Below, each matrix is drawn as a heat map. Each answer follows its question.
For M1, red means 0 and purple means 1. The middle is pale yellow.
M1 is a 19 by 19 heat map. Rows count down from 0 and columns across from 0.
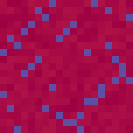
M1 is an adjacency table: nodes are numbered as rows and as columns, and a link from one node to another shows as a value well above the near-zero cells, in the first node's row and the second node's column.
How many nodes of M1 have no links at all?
0
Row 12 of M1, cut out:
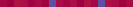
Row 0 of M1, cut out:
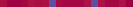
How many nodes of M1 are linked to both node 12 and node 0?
1
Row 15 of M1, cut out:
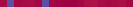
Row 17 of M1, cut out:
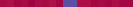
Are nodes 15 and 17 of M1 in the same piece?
no
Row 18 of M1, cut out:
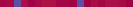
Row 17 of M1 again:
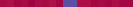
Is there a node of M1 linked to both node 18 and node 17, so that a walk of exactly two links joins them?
no
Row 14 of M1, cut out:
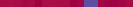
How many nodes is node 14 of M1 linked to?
2
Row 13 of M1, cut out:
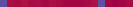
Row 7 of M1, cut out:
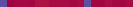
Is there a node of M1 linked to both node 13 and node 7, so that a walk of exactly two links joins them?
yes
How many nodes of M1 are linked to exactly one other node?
0
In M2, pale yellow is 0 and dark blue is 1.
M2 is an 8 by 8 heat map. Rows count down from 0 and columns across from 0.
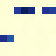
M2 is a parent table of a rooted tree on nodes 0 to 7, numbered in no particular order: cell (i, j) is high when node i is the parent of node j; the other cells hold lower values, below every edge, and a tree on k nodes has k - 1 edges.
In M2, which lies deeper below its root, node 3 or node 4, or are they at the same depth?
the same depth
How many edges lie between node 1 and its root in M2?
1
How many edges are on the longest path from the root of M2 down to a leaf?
2
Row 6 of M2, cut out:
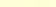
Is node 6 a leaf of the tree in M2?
yes
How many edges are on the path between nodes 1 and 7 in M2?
1
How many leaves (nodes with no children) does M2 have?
6
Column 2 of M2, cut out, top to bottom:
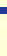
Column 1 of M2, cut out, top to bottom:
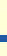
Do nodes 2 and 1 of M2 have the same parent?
no
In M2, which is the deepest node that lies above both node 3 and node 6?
1
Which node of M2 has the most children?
1
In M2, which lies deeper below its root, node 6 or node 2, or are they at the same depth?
the same depth
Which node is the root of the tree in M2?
5
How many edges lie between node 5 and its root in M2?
0
